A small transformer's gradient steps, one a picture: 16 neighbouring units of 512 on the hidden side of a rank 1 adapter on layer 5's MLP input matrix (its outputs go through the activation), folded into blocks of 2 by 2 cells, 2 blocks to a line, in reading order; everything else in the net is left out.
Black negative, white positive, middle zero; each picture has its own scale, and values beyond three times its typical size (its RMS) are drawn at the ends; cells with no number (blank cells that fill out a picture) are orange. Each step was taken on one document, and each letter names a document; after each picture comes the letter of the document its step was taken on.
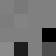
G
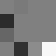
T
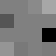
G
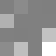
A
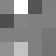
G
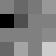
G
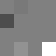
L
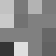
A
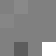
L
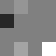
L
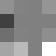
A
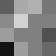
A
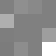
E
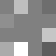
G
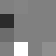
T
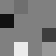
T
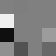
E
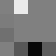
T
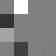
T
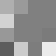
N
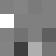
N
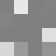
A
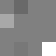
L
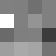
N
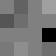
G
